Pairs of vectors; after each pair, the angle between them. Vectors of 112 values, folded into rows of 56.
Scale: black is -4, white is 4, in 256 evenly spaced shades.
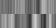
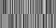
orthogonal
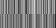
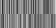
orthogonal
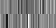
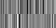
partly aligned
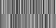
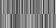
nearly parallel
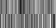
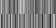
nearly opposite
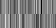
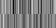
partly aligned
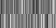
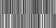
partly aligned
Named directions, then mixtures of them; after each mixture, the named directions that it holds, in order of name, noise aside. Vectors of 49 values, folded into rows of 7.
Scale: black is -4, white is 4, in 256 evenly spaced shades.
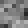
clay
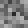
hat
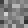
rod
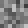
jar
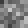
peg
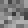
clay, hat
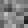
peg, rod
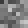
hat, peg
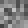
clay, jar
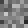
rod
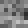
clay, hat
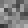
clay, jar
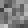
clay, hat, jar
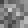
peg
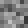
jar, peg, rod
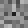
hat, jar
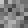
peg
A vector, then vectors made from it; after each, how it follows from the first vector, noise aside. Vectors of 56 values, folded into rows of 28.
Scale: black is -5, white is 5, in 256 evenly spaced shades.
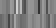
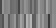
wrapped around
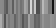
wrapped around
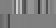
partly zeroed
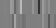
partly zeroed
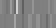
partly zeroed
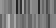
sign-scrambled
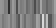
wrapped around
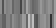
wrapped around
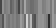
wrapped around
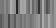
sign-scrambled
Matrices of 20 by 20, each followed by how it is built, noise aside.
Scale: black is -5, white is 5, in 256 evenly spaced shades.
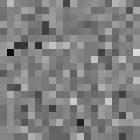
noise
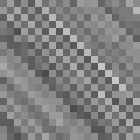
Toeplitz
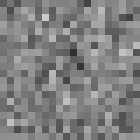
noise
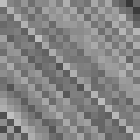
Toeplitz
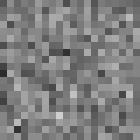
noise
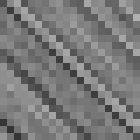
Toeplitz
